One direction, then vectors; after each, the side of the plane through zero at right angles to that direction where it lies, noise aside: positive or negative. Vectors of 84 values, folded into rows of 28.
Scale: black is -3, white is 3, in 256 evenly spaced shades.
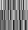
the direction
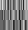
positive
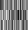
negative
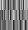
positive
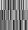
positive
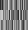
negative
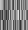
positive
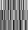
positive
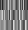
negative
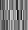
negative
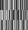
negative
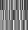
negative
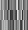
positive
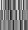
positive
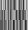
positive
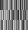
negative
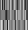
negative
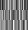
negative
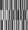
negative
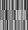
negative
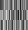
negative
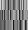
positive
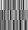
positive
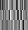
negative
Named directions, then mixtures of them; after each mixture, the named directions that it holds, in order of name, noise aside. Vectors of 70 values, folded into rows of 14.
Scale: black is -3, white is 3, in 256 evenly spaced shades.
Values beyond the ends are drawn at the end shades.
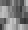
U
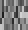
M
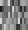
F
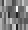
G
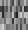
F, M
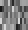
F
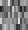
F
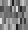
F, G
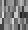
M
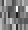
G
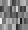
F, G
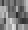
G, U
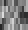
M, U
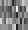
F, G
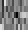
G, M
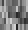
G, U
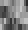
U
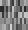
F, M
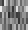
F, G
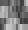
U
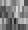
M, U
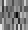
G, M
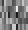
G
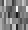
G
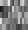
F, U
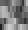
U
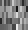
F, G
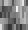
G, U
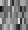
F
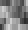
U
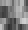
U
